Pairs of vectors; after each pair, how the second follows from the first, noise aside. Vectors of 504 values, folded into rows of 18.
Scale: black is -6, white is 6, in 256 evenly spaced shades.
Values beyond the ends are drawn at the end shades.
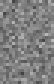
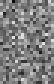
scaled up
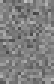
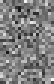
scaled up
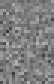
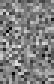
scaled up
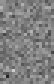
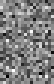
scaled up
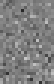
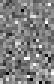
scaled up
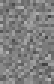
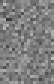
reversed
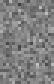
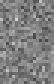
reversed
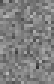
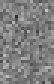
reversed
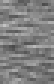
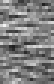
scaled up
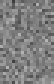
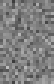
copied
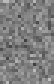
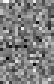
scaled up
